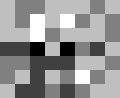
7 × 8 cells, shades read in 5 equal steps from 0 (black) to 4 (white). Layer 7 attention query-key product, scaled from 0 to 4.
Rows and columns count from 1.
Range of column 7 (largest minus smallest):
2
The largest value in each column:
3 3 4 3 4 4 3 3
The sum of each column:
17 14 13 17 14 19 17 18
